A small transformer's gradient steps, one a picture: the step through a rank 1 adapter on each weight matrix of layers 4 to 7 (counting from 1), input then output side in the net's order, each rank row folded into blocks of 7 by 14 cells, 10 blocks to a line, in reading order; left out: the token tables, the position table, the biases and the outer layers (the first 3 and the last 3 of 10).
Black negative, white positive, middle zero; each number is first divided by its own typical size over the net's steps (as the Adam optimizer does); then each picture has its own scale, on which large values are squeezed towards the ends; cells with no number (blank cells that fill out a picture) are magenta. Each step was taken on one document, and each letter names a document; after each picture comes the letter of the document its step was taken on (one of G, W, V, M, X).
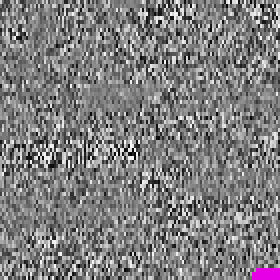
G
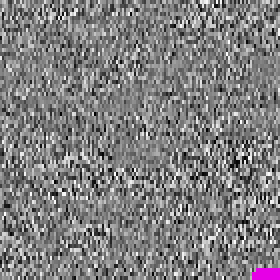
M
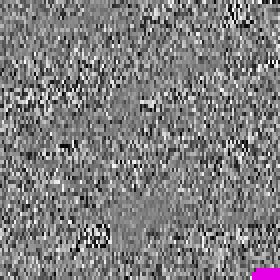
M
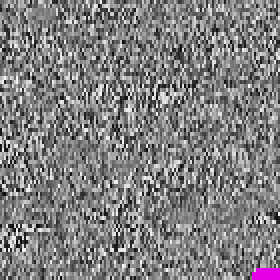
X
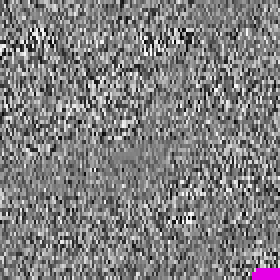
G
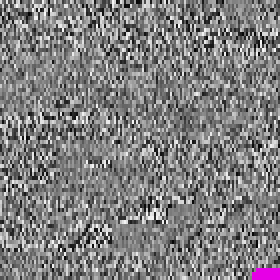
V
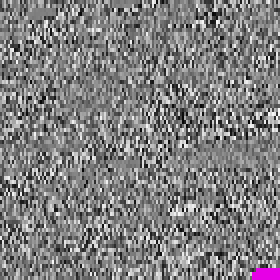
V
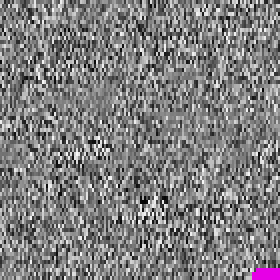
G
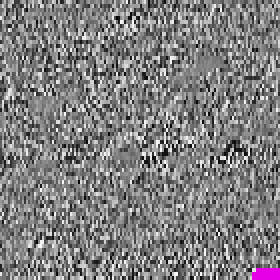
G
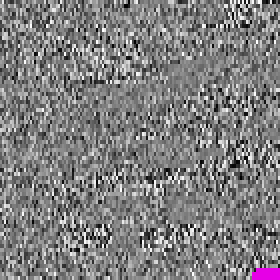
M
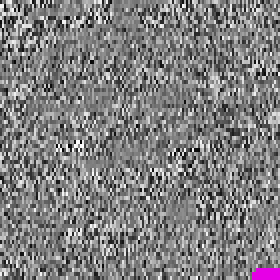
X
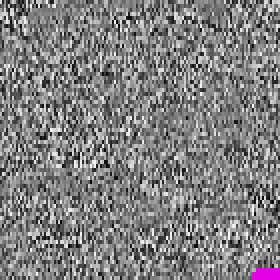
G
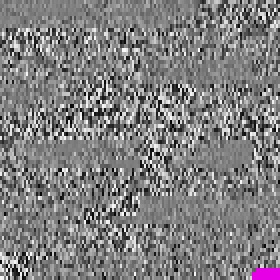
X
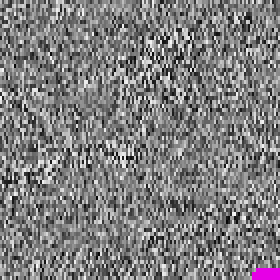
V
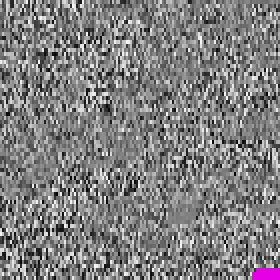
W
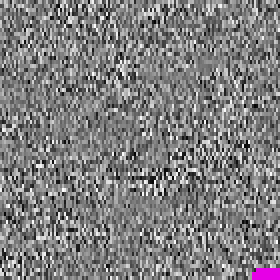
M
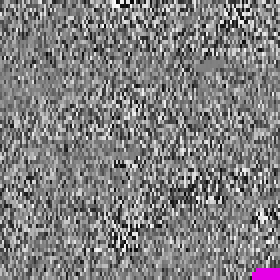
X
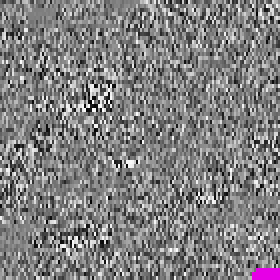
G
